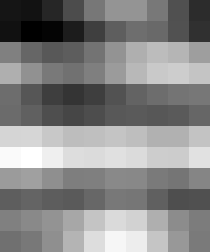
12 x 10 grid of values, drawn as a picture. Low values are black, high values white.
Lone odd cells: none. Average level on the scale: 50%. Ninth with the lowest average: top left. Stripes: horizontal, repeating 3 times.
